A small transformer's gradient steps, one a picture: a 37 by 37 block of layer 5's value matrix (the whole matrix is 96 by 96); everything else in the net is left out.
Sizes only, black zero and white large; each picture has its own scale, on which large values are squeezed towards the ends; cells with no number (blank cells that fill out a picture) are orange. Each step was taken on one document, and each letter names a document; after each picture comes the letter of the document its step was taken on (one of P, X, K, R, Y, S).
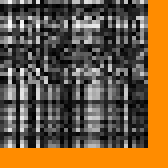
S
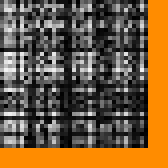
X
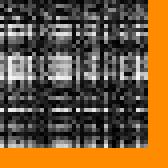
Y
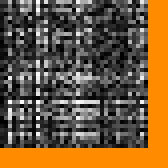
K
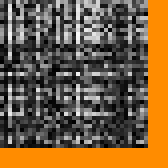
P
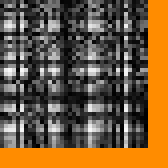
X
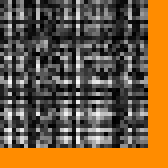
P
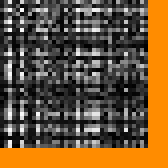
S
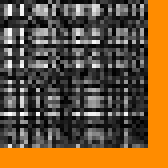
S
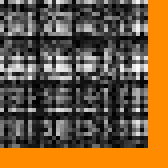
Y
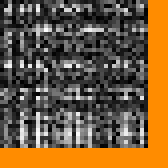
K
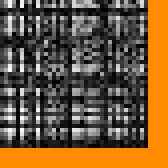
S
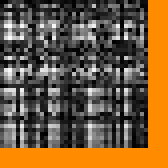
X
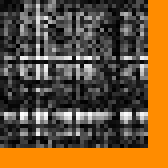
K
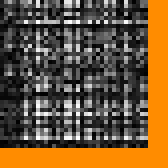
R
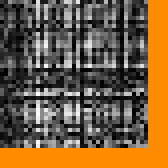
R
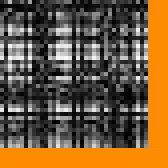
Y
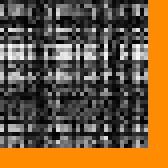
Y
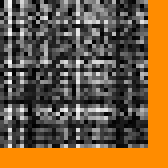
P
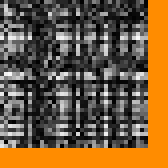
Y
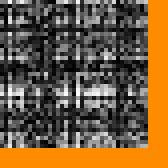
P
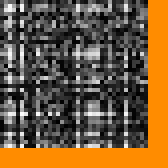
S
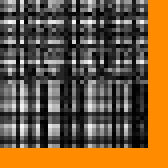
X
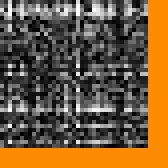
P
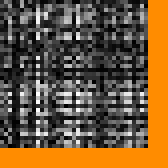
K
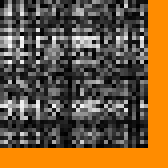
S
